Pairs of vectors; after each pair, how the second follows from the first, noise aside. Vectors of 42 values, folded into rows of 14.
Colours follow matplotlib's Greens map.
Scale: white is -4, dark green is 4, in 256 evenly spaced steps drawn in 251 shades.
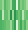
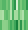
sign-scrambled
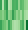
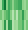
shuffled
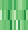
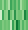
sign-scrambled
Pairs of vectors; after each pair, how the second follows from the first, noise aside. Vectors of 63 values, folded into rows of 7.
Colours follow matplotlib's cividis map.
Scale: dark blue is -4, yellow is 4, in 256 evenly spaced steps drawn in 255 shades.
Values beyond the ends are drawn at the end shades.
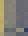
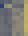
reversed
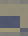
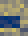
scaled up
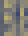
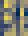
scaled up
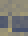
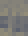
shrunk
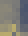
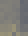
shrunk
